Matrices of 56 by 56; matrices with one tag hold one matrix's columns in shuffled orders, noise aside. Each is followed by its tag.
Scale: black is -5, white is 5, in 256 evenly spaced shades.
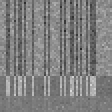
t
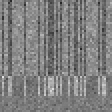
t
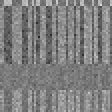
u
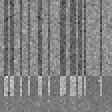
t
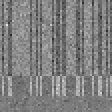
t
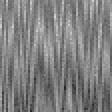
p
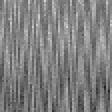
p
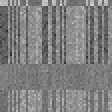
u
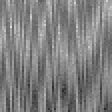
p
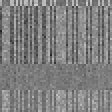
u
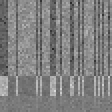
t
